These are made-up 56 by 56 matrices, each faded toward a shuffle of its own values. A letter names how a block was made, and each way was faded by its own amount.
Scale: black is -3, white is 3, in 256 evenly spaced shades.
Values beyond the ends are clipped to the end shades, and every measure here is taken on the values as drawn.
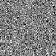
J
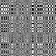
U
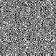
J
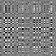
U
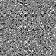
J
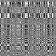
U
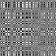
U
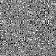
J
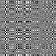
U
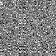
J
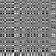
U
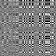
U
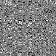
J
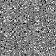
J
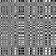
U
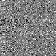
J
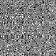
J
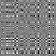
U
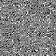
J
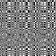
U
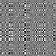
U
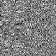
J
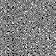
J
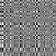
U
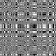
U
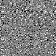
J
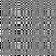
U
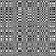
U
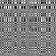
U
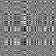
U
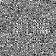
J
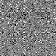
J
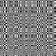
U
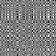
U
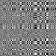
U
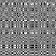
U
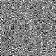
J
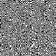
J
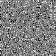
J
